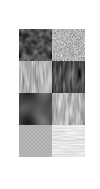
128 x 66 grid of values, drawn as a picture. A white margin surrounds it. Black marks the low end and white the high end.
It is made of 4 by 2 panels. Panel 1,1: low, blotchy. Panel 1,2: high, fine-grained. Panel 2,1: high, streaked downward. Panel 2,2: low, streaked downward. Panel 3,1: low, smooth. Panel 3,2: high, streaked downward. Panel 4,1: high, checkered, faint in contrast. Panel 4,2: very high, streaked across, faint in contrast.
